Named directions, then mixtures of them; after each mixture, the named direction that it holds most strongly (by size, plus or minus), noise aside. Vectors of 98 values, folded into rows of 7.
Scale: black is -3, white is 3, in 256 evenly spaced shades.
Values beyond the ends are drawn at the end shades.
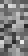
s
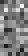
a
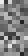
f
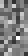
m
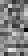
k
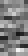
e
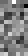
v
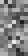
s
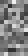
k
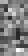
e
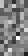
m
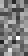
m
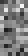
a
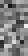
s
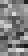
e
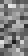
s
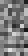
k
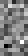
s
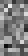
k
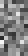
s
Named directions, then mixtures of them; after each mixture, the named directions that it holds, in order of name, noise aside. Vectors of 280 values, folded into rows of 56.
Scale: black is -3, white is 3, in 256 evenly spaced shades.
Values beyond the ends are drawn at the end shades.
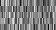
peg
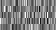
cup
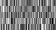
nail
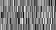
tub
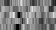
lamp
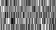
nail, peg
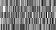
cup, nail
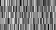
peg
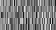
nail, tub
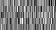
tub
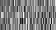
nail, tub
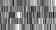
lamp, tub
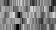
lamp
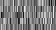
tub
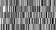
cup, nail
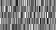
cup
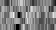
lamp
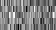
lamp, peg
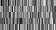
nail, peg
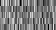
peg
